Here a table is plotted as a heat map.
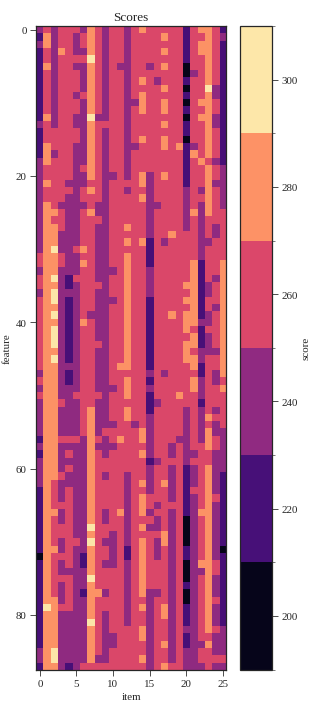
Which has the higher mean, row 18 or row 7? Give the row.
18
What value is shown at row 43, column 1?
280
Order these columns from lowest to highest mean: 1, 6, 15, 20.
20, 15, 6, 1
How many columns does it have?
26
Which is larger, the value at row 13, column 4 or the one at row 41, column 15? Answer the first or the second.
the first
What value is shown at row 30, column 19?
260
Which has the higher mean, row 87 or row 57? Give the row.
57
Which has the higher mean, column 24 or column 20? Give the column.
24
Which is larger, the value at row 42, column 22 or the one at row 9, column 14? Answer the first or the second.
the second
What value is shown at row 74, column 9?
260
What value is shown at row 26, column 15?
240
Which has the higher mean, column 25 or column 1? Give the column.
1
